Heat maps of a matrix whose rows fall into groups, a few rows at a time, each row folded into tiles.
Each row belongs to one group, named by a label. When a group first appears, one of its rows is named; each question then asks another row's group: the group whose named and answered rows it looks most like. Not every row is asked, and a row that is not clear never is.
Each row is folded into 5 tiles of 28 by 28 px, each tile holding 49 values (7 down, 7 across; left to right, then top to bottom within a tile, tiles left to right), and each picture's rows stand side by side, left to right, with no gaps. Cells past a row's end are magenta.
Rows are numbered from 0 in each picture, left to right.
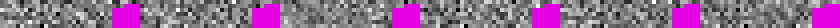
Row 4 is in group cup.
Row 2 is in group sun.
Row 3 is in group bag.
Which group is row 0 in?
cup
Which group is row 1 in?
cup
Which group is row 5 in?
bag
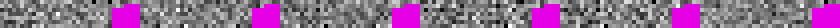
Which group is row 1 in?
cup
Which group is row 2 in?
bag
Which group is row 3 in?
sun
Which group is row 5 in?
sun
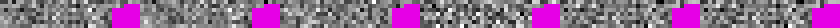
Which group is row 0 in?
sun
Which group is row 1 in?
sun
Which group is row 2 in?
cup
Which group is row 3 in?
bag
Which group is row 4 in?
sun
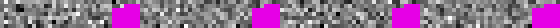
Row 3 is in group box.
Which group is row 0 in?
box
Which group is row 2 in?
cup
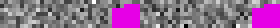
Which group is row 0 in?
cup
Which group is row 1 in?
bag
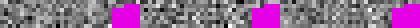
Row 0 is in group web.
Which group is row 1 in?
sun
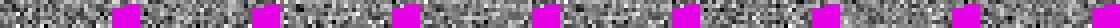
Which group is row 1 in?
web
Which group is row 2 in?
box
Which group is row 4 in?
box
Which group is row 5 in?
sun
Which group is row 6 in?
sun
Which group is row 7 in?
web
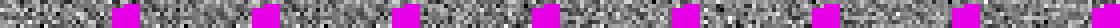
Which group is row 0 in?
cup
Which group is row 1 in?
bag
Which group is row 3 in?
web
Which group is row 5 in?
box
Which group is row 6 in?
bag
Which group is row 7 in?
box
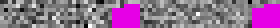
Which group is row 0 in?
sun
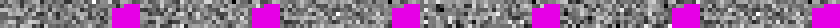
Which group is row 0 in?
cup
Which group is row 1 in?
bag
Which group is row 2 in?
bag
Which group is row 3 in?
box
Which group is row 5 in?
bag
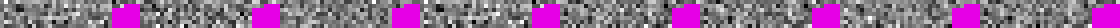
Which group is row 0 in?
box
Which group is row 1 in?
bag
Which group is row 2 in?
cup
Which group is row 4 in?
web
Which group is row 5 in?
web
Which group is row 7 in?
web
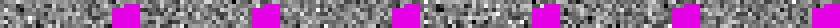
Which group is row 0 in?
box
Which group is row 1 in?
bag
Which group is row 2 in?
cup
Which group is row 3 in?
box
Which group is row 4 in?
web
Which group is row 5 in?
cup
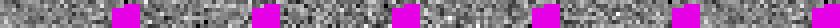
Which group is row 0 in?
sun
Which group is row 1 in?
box
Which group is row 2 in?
web
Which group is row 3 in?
box
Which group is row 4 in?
bag
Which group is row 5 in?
sun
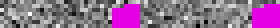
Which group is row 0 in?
sun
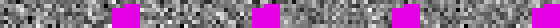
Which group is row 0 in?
web
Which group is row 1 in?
cup
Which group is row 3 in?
bag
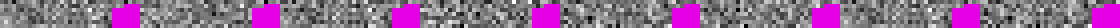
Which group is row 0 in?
sun
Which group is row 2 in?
sun
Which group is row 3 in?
cup
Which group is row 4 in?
web
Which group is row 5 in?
bag
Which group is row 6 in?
sun
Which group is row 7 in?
web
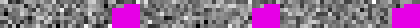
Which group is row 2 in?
cup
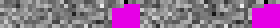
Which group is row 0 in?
sun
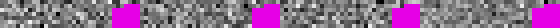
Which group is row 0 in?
cup
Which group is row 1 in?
web
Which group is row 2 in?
sun
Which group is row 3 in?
sun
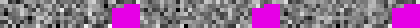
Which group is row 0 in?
web
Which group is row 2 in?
web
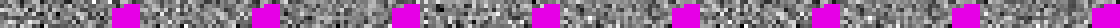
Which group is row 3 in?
box
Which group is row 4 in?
box
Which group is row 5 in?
cup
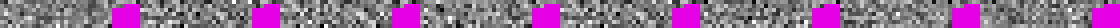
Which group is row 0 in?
box
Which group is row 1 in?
cup
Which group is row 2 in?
cup
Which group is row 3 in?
box
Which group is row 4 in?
cup
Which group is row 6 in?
bag
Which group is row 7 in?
sun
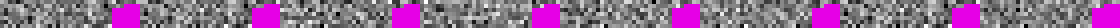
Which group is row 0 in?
web
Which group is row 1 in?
web
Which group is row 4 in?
bag
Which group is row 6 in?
web
